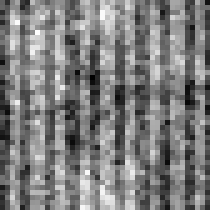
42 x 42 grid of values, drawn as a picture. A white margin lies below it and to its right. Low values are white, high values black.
Grain: streaks running down. Stripes: upright, repeating 9 times. Average level on the scale: 50%. Slope: none.
